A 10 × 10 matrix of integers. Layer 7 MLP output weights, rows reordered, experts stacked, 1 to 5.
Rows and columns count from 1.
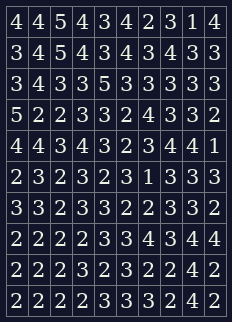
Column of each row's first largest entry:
3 3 5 1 1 2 1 7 9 9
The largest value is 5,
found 4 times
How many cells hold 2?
30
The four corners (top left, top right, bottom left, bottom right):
4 4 2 2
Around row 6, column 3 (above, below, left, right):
3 2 3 3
